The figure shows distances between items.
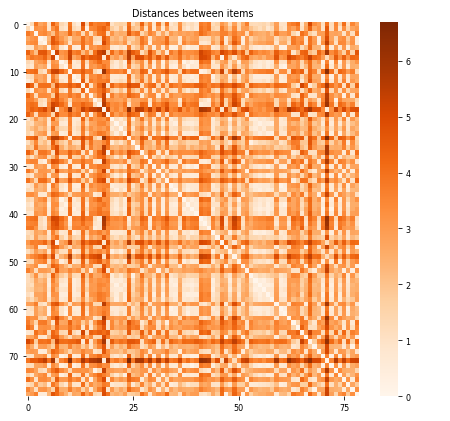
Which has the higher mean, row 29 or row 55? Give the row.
29
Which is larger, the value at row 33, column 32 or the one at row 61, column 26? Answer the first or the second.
the first
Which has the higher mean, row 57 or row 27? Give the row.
27
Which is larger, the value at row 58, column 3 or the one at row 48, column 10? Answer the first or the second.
the second
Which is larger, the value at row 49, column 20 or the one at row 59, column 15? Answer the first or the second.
the second
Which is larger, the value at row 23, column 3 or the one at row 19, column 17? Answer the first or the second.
the second
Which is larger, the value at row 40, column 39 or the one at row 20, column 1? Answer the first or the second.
the second
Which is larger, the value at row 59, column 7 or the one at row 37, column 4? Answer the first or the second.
the first
